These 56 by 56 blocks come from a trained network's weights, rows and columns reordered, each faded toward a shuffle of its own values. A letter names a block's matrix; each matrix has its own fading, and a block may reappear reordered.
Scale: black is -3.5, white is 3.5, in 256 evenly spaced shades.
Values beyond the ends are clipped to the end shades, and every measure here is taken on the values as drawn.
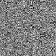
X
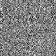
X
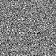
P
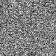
P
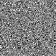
P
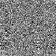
X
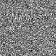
P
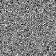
P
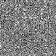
X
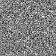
P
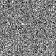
X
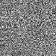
X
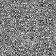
X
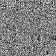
X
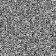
X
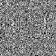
X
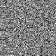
X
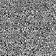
P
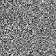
X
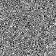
P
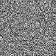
X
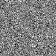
P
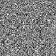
X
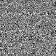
P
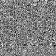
P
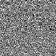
P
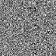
X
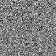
X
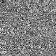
P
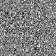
X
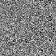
X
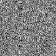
X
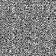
X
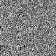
X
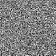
P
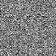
P
